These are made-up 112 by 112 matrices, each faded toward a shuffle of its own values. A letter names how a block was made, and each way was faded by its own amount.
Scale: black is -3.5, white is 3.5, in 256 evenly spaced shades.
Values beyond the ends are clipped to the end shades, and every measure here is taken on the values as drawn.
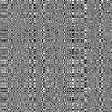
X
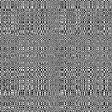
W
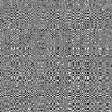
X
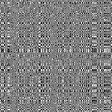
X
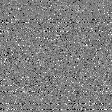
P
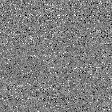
P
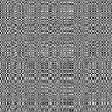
W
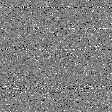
P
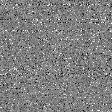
P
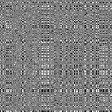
X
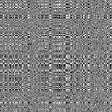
X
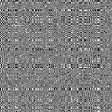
X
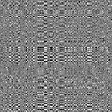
X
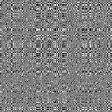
X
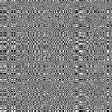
X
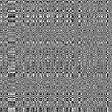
W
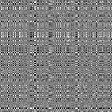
W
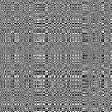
W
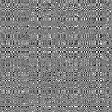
X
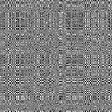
X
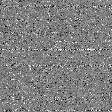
P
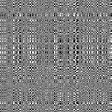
W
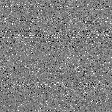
P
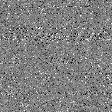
P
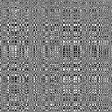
W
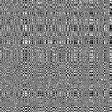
X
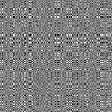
W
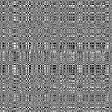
W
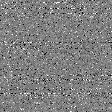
P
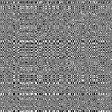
X
